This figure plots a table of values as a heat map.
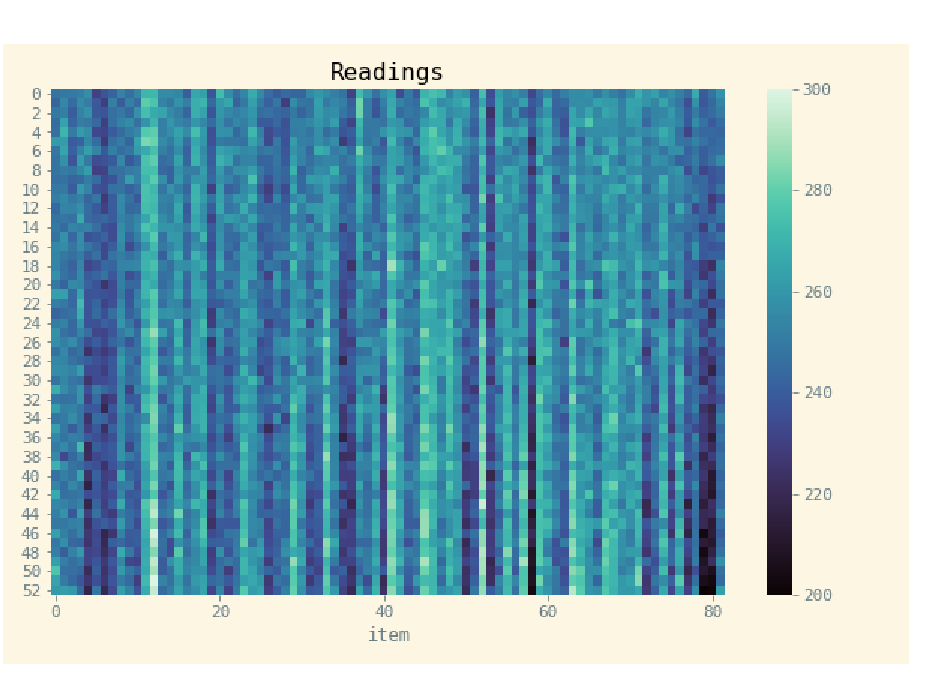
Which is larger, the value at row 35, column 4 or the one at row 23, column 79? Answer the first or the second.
the second
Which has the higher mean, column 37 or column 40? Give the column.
37
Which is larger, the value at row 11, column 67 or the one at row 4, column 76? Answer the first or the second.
the first
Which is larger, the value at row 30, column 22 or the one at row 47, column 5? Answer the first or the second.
the first
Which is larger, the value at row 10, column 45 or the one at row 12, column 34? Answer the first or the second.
the first
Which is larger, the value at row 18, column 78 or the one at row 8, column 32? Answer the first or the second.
the second
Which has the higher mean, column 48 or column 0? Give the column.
48
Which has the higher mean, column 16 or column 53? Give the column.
16
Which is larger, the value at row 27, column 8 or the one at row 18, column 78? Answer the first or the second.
the first
